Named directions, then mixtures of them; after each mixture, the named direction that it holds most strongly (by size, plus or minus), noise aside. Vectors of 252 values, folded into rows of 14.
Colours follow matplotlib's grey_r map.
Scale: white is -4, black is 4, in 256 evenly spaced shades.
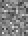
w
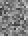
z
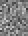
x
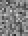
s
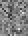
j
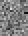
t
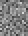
x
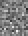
w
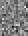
w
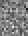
w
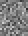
x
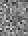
x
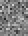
x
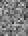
z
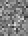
z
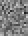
t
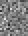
x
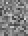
z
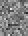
t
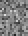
s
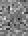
x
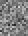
x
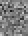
z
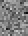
t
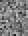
s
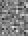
w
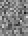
t
